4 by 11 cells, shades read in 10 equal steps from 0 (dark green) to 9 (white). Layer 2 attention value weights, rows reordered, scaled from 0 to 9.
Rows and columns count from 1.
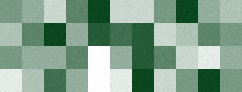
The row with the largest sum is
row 3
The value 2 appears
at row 2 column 6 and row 4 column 3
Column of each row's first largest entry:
3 8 5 5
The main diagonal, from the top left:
4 3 5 5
